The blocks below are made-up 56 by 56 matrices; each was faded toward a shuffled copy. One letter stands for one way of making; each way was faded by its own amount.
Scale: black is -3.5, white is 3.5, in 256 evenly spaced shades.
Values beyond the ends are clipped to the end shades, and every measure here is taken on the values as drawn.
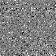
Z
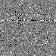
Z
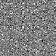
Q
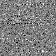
Z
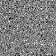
Q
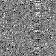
Q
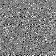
Z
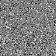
Z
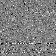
Z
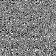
Q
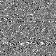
Z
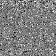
Z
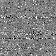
Z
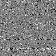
Z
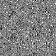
Q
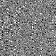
Q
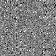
Q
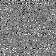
Z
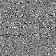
Z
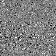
Z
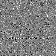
Z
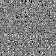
Q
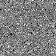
Z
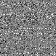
Z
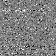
Z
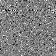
Z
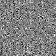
Q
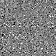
Q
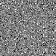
Q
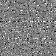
Z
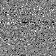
Z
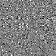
Q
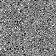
Q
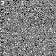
Q
